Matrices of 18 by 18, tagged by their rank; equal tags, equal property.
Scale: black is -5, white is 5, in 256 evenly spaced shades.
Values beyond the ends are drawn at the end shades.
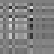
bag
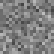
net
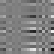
bag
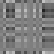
bag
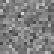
net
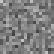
net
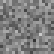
net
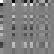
bag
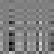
bag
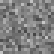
net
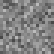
net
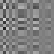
bag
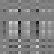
bag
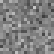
net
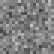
net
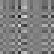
bag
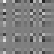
bag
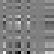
bag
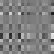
bag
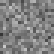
net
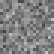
net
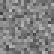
net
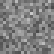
net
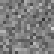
net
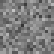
net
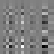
bag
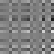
bag
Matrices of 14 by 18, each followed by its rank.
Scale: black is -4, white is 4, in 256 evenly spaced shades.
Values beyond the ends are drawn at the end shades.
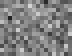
full rank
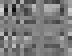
two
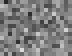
full rank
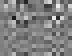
three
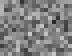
full rank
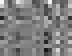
two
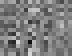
three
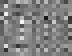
three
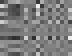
two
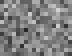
full rank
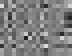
three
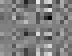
two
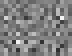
three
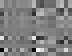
two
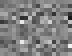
three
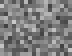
full rank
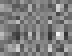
two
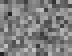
full rank
